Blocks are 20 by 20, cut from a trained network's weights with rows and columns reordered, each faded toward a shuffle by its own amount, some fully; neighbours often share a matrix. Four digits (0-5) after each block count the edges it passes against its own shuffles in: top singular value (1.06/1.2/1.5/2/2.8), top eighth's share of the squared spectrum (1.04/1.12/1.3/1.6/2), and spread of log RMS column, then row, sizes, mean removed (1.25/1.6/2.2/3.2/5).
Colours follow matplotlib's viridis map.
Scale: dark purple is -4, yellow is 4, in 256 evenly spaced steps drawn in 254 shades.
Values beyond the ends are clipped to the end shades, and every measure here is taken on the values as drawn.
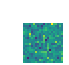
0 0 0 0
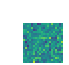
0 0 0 1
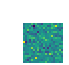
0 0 0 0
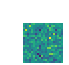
1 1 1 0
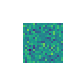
2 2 1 0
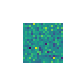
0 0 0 0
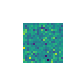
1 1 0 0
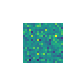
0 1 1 1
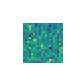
1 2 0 0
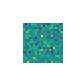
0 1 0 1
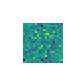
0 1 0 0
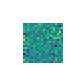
2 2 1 0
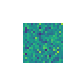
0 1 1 0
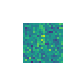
2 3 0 0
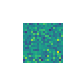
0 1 0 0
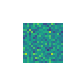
2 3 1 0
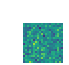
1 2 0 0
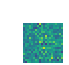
2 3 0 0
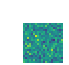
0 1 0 0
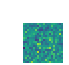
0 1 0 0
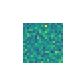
1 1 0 0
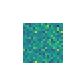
2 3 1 1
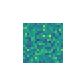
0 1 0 0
